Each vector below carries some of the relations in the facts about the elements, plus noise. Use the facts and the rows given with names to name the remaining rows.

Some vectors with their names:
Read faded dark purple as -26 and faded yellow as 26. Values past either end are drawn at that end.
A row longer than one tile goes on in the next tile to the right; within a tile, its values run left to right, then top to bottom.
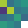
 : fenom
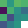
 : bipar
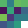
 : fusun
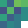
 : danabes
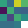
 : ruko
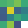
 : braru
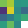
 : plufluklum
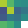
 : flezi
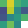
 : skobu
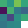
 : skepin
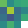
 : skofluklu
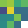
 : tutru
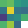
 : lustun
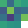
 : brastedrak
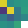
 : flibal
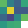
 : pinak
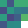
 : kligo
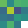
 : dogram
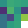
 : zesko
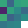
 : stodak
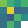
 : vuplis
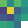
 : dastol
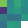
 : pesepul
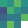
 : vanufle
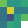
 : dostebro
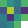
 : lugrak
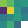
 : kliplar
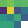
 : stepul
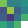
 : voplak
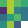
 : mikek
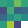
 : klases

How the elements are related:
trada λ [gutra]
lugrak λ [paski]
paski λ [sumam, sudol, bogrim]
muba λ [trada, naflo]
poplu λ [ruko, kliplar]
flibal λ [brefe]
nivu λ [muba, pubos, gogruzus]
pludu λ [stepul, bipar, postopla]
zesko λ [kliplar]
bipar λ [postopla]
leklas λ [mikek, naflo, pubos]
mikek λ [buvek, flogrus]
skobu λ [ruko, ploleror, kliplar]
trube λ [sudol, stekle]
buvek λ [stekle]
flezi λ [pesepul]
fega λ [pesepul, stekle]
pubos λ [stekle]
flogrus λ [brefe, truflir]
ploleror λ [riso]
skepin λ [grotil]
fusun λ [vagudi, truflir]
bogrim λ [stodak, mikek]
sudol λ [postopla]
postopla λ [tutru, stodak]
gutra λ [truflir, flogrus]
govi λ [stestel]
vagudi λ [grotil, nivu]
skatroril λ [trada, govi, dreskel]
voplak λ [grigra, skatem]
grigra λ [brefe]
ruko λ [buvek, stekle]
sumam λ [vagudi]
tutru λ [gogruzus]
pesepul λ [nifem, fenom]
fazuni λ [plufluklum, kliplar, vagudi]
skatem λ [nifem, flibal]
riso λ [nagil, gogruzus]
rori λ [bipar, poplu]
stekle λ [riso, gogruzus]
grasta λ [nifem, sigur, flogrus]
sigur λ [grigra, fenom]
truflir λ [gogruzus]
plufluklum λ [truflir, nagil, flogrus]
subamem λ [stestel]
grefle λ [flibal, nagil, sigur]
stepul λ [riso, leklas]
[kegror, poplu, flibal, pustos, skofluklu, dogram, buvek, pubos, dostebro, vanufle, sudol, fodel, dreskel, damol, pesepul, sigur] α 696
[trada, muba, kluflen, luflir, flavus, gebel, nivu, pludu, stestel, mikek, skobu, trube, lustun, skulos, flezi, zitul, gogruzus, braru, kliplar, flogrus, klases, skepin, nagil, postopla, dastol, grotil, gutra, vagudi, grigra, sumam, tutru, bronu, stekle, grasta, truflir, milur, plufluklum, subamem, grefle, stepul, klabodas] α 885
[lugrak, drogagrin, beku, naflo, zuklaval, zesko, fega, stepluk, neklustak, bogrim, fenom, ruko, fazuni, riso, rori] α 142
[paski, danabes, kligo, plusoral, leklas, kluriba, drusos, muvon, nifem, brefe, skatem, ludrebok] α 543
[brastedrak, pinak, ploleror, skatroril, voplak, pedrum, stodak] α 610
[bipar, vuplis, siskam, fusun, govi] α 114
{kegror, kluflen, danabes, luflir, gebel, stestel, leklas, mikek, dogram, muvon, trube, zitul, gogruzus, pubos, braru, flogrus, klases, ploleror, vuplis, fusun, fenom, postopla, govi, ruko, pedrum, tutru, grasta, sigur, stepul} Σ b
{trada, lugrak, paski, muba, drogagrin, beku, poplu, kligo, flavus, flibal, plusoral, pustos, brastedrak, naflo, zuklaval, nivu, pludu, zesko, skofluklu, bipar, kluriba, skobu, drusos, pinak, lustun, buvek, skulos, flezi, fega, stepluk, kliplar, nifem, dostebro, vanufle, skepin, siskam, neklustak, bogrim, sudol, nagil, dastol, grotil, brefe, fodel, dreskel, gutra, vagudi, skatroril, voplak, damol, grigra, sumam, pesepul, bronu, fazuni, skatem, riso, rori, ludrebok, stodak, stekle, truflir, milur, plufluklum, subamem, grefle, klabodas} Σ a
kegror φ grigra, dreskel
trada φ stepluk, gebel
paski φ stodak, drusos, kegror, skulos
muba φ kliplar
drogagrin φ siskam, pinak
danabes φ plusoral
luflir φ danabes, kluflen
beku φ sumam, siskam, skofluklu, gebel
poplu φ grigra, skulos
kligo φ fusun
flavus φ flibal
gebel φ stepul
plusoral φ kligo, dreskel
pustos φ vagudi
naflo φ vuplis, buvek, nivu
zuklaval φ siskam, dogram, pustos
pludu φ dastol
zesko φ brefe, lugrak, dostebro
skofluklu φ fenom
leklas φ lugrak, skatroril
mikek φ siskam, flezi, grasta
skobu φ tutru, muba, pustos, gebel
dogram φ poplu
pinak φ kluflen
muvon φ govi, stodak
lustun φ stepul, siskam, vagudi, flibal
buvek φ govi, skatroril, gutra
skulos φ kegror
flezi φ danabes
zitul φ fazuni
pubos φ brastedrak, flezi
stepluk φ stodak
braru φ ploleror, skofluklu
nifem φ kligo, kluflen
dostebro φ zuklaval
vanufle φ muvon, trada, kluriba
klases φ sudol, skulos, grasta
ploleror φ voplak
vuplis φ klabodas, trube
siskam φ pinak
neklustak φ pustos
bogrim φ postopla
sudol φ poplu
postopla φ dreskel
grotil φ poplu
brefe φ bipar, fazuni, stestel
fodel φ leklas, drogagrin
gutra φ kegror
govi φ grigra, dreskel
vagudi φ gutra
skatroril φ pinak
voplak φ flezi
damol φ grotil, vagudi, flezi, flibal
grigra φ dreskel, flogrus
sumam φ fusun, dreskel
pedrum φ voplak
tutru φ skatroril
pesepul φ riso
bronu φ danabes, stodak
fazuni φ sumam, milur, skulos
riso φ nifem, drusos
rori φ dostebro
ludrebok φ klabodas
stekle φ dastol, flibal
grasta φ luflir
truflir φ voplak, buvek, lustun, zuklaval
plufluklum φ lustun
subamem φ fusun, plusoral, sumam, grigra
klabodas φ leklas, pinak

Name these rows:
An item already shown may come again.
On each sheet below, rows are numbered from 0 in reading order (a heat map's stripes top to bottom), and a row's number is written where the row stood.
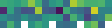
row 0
sumam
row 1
gutra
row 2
ruko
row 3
flavus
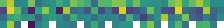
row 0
truflir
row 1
brefe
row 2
ploleror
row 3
kegror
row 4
trube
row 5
beku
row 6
tutru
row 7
flezi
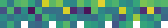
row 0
kegror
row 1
ruko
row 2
kluflen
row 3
pludu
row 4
ludrebok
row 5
stepul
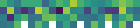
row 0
lugrak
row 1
naflo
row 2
pubos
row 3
subamem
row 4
mikek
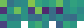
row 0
nifem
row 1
grasta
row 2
pesepul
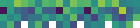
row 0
postopla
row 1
zitul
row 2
gogruzus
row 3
skepin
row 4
voplak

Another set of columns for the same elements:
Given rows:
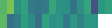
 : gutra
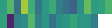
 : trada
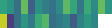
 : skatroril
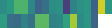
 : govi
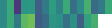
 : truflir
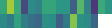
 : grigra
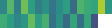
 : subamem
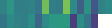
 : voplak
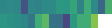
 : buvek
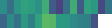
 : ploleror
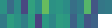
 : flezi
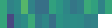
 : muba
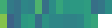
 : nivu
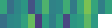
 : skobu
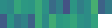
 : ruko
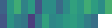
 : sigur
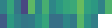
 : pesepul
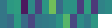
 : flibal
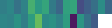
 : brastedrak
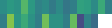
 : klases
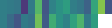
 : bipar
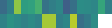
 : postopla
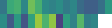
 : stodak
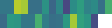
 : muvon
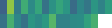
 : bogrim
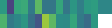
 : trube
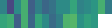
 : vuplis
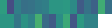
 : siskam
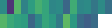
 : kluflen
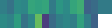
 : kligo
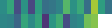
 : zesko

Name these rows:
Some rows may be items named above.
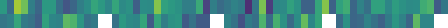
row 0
gebel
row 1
flezi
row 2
bipar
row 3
fega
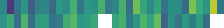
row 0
vuplis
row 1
subamem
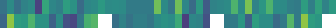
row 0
damol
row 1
voplak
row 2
stepluk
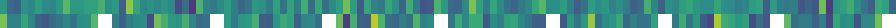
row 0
klabodas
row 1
stepul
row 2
skepin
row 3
dreskel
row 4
braru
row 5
stekle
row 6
grasta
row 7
lugrak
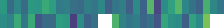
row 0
dastol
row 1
lugrak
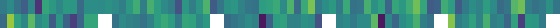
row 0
damol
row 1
ruko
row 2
grefle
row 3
nifem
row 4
pinak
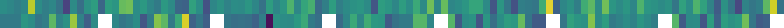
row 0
gogruzus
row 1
flogrus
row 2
skatem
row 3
vanufle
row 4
stestel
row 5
bronu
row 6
stestel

